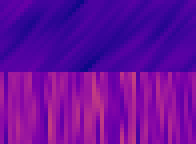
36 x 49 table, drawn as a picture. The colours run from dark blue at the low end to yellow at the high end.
The table splits into 2 rows of 1 panel. Panel 1,1: very low, slanting up to the right, faint in contrast. Panel 2,1: low, streaked downward.
